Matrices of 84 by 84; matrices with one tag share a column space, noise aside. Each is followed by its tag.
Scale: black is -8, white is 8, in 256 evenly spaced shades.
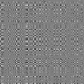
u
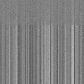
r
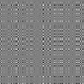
u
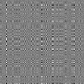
u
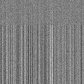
r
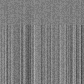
r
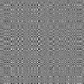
u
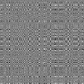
u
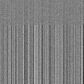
r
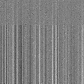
r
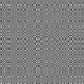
u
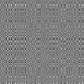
u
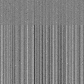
r
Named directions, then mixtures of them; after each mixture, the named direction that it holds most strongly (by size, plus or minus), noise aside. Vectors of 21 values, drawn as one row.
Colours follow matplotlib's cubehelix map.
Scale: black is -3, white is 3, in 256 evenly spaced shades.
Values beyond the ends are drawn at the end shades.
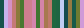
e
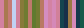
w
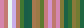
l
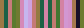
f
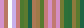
l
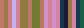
w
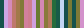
e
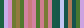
e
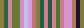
f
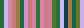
e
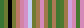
l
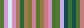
e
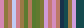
w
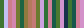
e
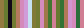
l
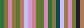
f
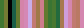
l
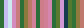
e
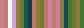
l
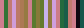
w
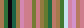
l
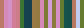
f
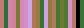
f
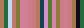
f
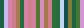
e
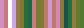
l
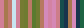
w
